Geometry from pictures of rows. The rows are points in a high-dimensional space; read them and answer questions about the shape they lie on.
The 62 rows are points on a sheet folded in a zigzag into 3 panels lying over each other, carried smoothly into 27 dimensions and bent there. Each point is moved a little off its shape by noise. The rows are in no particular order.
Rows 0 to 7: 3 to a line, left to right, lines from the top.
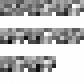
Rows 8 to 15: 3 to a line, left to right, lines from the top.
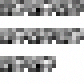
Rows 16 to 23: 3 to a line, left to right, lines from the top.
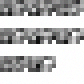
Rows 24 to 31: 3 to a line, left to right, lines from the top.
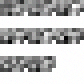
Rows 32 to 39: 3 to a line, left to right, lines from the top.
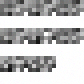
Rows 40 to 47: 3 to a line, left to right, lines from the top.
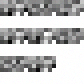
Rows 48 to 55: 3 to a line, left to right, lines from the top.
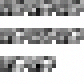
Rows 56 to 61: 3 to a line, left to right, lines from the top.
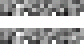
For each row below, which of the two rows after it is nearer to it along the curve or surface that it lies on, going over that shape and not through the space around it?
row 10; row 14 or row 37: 14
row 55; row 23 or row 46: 23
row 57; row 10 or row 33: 33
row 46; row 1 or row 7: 1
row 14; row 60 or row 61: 61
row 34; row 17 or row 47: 17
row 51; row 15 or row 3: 15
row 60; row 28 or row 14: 28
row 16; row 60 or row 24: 24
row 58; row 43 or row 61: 61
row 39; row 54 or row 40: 40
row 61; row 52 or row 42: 52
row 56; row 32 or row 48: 32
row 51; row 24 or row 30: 24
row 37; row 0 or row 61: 61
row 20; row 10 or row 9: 9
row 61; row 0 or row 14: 0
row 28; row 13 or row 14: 13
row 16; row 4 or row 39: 4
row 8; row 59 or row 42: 59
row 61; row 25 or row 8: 25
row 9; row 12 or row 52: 12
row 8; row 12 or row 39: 12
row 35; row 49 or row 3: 3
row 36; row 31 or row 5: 31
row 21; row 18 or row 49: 18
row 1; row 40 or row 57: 57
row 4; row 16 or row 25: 16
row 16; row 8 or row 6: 8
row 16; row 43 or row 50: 50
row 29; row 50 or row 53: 53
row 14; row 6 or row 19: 19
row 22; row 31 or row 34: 34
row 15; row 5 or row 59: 59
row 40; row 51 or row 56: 56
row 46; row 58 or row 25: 25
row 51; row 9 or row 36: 9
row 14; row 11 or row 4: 4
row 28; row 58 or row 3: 3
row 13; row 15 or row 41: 41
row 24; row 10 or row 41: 10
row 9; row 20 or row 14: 14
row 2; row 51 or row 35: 51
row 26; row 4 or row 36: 36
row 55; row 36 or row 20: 36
